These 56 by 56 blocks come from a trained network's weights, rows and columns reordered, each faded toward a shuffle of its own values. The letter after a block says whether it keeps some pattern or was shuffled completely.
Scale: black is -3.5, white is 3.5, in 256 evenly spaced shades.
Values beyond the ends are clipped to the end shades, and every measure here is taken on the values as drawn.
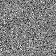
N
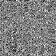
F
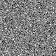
N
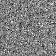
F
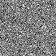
N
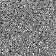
F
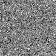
N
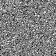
N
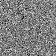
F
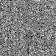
F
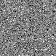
N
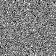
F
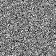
N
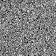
F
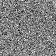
N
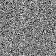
F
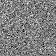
N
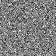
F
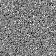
N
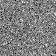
N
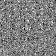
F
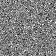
N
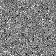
F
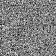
F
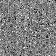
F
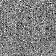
F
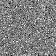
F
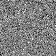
N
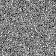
N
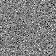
F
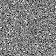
N
